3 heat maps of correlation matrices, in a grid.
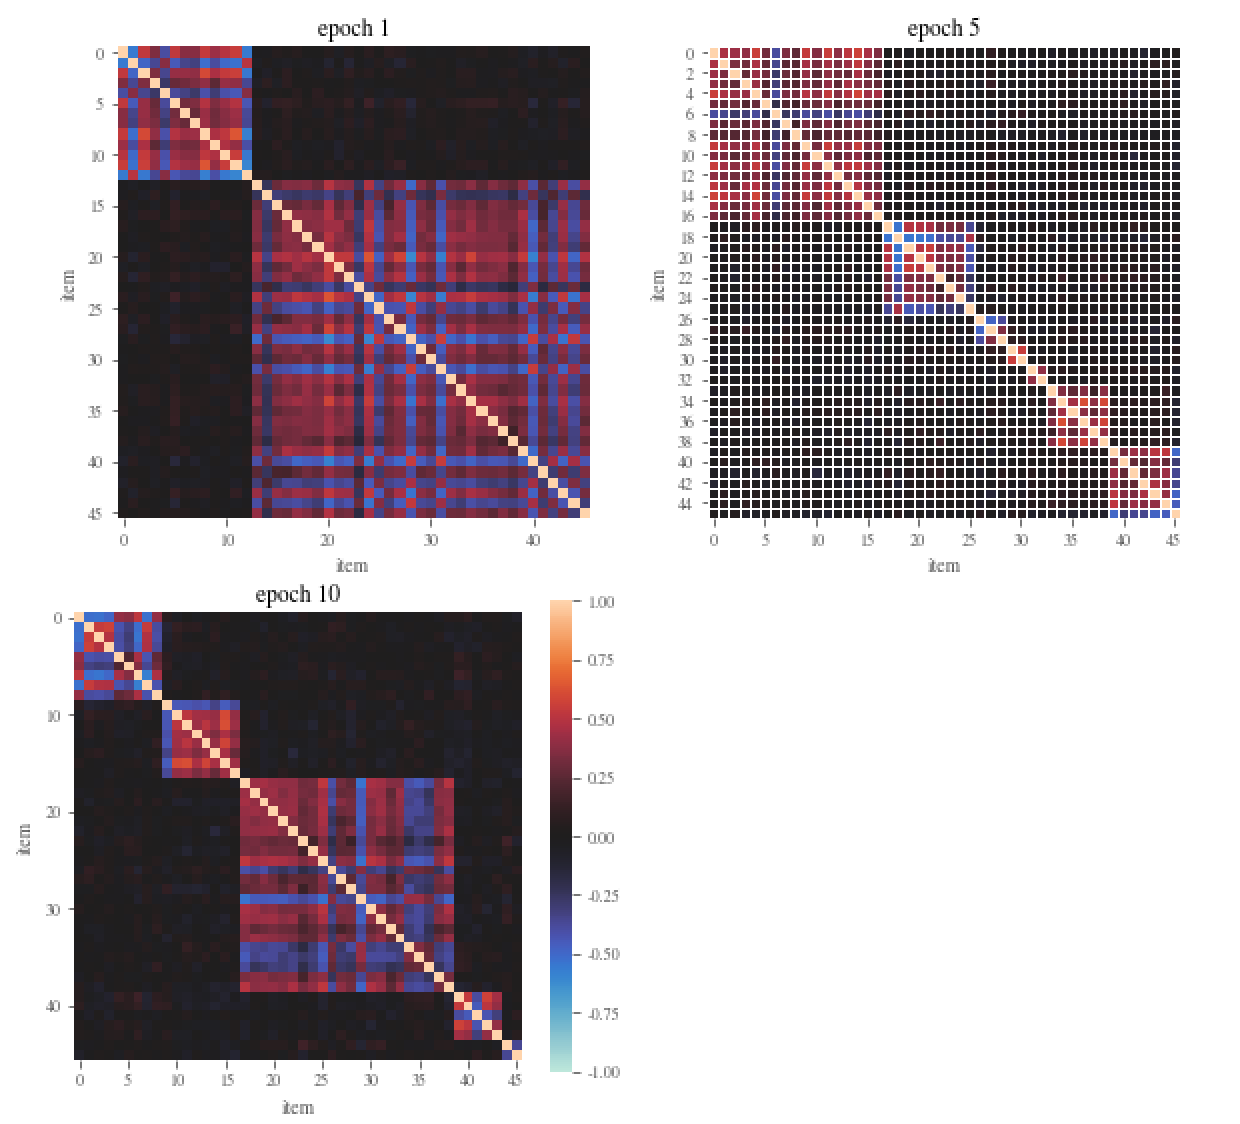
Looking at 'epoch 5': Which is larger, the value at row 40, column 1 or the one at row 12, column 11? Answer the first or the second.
the second
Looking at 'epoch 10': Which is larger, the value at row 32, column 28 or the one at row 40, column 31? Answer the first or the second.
the first
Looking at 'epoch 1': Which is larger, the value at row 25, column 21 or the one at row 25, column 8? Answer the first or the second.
the second
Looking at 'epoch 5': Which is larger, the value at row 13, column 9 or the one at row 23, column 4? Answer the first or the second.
the first
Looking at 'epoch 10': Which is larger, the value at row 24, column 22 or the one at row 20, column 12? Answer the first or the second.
the first
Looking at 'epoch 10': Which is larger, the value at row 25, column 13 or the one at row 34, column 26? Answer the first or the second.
the second
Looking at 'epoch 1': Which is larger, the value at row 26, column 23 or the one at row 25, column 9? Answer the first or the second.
the second
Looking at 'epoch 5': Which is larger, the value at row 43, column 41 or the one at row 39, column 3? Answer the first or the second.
the first
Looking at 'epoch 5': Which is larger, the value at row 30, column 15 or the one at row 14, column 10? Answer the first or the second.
the second
